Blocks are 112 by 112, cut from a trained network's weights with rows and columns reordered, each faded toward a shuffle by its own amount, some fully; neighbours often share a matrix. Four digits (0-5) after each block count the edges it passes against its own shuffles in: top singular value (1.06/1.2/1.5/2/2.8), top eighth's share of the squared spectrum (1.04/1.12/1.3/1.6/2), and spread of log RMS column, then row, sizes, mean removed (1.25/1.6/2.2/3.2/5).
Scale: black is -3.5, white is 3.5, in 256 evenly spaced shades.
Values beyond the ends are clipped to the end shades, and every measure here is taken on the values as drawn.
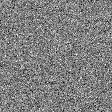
0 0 0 0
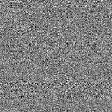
3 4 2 3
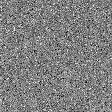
0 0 0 0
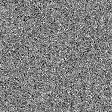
0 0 0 0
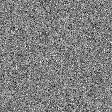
0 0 0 0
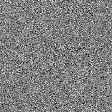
3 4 2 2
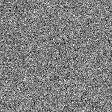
2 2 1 0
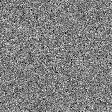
1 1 0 0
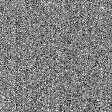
2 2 0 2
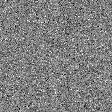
0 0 0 0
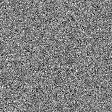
1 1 0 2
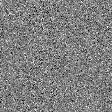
1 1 1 0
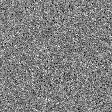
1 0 0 0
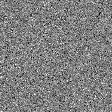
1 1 0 0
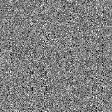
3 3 3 1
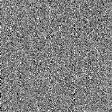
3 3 3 1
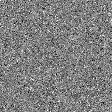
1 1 1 0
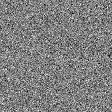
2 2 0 1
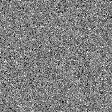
2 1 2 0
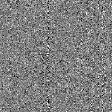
3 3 3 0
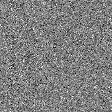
2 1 1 0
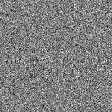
3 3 1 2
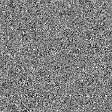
2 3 1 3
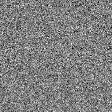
2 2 0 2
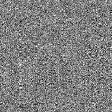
3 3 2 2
